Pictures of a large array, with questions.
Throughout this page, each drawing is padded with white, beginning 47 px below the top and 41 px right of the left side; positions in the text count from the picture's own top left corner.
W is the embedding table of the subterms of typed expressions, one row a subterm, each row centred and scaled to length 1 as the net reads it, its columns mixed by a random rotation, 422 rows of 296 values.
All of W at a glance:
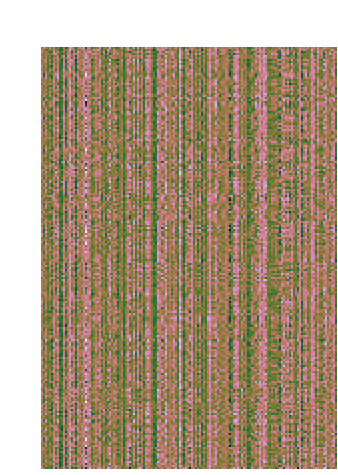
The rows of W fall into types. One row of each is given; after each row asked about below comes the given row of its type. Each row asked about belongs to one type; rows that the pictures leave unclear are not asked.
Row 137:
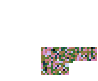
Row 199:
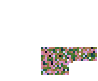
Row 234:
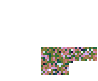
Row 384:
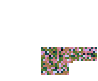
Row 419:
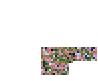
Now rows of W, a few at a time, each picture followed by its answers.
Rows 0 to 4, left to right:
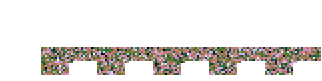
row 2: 419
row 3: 384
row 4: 199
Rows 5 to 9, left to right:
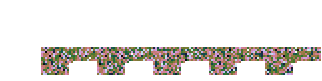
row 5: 199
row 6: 199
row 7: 419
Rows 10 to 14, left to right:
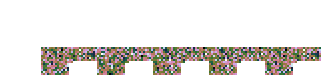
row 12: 137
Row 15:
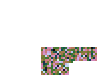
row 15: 137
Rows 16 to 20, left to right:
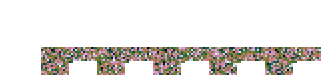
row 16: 234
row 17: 137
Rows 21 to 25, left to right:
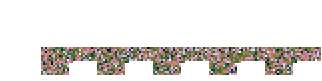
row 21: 199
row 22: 234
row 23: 384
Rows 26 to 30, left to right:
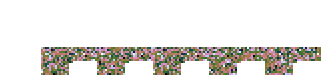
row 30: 137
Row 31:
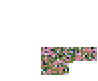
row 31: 199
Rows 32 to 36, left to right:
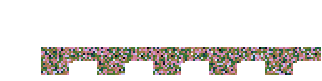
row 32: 384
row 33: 199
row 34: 199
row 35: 419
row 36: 419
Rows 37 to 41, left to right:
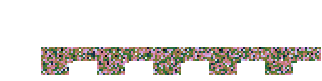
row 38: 199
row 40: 234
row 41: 384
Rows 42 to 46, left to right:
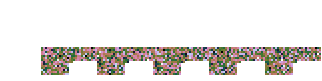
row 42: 199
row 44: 419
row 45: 384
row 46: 137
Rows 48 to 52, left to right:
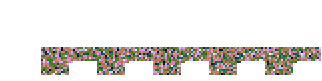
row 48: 384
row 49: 384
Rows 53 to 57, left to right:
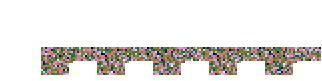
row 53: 199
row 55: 234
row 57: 384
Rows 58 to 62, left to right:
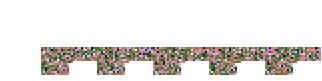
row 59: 384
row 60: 199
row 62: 199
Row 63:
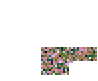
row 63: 199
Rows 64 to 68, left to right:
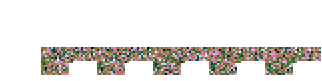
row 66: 419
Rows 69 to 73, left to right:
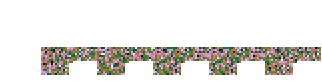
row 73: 137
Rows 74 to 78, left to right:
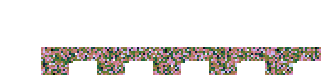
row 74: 419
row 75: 384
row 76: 137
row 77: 384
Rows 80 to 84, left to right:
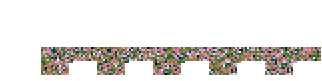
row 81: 234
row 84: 199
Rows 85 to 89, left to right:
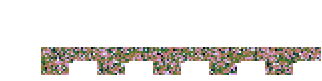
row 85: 137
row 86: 137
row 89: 419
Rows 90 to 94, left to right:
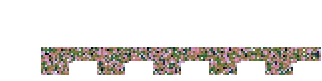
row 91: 419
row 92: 199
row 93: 384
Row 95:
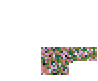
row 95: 199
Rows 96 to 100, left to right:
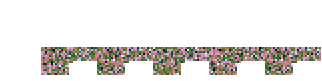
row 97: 384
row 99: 419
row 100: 384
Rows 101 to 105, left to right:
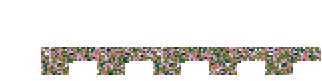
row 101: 137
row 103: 137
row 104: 234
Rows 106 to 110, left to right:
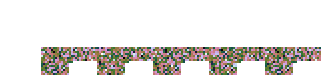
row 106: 384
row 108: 137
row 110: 384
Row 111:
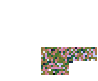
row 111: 234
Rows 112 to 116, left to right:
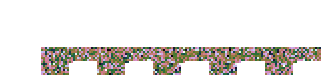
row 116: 234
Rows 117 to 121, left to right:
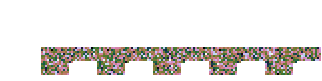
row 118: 419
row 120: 419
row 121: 137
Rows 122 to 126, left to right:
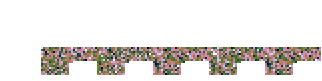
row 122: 384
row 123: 137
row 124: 137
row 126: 137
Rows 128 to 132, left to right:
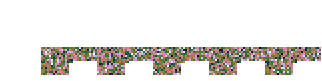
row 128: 137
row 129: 234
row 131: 234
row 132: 137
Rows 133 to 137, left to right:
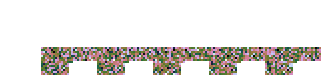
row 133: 384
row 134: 384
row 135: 384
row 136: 199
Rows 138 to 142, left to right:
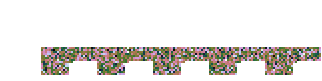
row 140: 384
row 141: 384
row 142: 199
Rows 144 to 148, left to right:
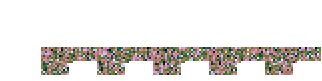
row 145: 137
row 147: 199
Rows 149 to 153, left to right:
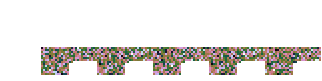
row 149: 419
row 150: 199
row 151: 234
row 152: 199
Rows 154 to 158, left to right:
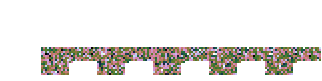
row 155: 137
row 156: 234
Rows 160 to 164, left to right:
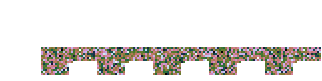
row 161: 137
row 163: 384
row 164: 384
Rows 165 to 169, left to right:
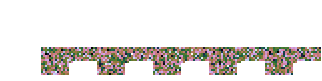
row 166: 419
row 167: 199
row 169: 234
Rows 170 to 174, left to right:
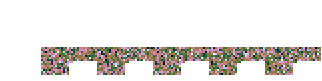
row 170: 199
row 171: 234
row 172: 199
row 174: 137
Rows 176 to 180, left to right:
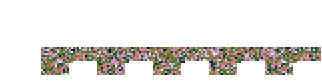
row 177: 137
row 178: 234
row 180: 137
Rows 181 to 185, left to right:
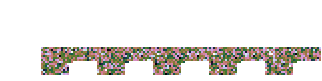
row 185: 137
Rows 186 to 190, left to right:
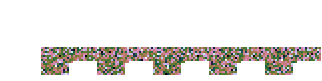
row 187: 384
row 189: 199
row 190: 384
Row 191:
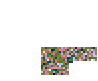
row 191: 234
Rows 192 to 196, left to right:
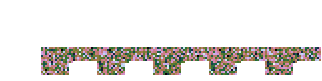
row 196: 419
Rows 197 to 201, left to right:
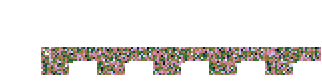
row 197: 137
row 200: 384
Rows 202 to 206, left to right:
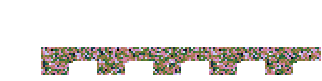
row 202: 419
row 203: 384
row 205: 419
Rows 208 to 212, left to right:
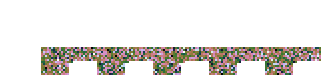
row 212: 419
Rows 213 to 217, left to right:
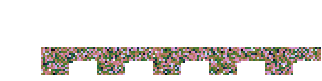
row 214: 384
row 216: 384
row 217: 234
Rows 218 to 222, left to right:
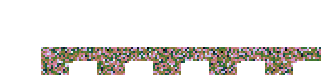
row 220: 234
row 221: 384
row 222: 384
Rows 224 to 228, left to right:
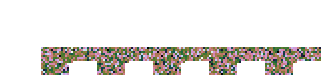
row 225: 419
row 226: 199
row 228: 234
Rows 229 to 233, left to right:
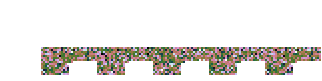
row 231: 234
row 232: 384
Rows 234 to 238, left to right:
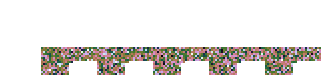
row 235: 137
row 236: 199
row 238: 384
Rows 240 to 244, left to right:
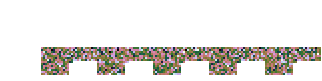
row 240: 234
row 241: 384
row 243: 234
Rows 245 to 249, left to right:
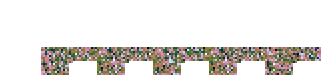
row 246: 137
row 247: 137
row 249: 419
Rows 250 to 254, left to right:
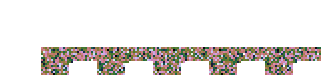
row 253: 419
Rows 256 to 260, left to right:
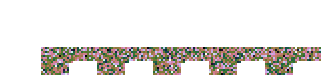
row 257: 234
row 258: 137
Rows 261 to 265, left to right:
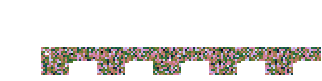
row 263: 384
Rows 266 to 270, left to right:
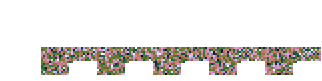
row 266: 384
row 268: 137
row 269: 234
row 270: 234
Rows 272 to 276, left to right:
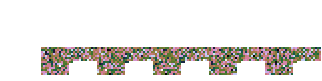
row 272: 234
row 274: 234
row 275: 199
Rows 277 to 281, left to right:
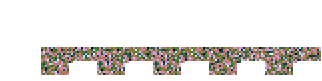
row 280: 234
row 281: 199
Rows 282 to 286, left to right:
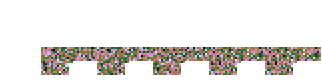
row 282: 137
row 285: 199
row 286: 199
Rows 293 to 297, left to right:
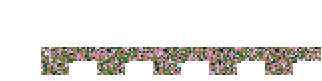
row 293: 137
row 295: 137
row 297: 234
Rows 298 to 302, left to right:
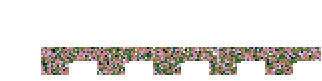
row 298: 137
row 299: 199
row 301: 137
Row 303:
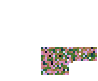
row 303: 199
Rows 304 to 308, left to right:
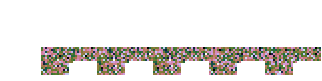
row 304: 199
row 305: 137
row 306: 137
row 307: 419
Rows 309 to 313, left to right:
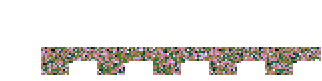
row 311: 137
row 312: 419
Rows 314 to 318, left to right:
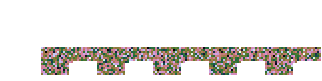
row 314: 199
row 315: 234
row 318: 199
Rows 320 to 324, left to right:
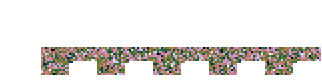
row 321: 137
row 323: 137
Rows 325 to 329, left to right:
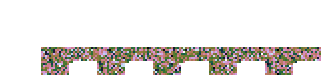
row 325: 234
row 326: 137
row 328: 137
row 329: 137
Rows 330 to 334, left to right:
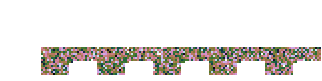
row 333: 137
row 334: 234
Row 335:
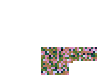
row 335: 384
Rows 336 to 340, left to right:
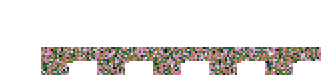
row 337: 199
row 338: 137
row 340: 137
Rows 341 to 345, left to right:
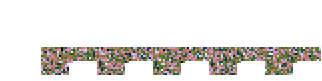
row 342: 419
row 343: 419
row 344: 419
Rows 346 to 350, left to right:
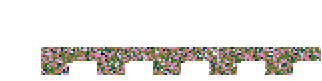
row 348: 419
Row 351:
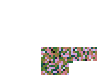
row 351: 384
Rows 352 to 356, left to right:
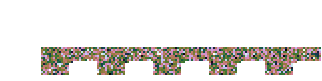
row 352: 234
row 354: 137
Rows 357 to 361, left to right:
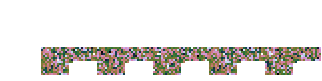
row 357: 137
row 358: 234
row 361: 137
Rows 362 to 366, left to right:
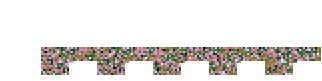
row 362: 199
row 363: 199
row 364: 419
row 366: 137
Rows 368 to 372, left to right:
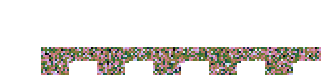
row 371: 234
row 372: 199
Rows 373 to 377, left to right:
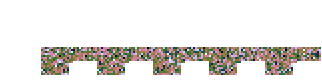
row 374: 199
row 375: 137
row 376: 384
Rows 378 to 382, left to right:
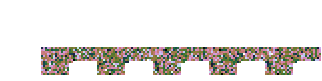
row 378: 419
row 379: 234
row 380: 137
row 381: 419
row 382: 137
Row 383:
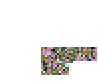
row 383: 137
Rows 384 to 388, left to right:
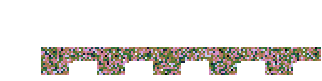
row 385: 199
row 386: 234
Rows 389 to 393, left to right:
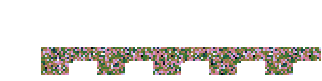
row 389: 137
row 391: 199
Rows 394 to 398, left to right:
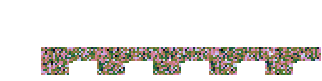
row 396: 384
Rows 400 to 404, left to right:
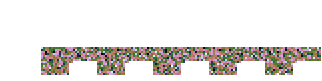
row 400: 234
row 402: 137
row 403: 419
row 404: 384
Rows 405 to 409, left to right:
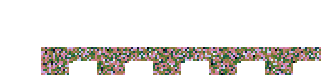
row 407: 234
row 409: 419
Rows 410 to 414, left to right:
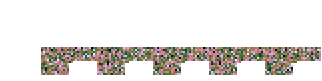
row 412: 199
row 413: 199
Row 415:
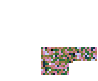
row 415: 419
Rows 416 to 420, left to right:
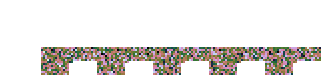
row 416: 234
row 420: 234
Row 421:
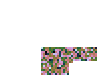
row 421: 234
